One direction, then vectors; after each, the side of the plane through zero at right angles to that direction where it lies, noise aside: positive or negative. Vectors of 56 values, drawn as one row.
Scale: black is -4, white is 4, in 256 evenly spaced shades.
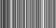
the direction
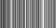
positive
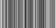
negative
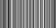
positive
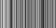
negative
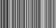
positive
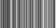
positive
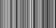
negative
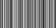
negative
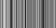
negative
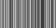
negative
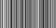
negative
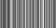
positive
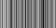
negative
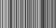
negative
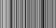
negative
